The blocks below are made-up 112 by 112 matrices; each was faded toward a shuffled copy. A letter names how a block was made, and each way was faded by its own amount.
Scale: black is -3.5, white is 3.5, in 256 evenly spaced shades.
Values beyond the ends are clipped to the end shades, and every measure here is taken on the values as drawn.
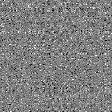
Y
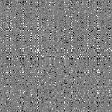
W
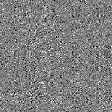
Y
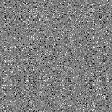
Y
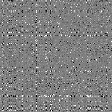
W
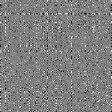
W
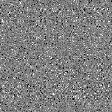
Y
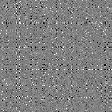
W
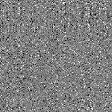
Y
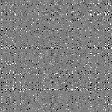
W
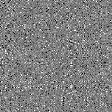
Y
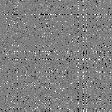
W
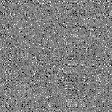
Y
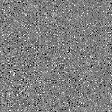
Y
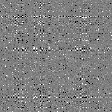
W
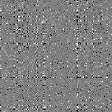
W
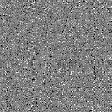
Y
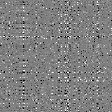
W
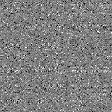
Y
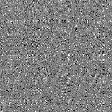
Y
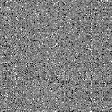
Y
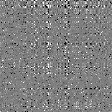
W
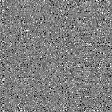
Y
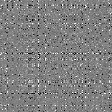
W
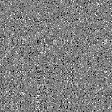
Y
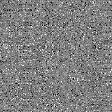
Y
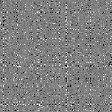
W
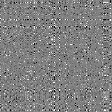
W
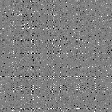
W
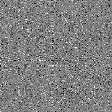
Y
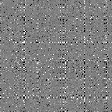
W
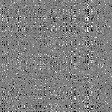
W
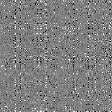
W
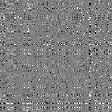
W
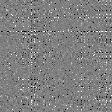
W
